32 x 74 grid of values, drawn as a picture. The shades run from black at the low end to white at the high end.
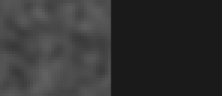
The table splits into one row of 2 panels. Panel 1,1: low, blotchy, faint in contrast. Panel 1,2: very low, flat.
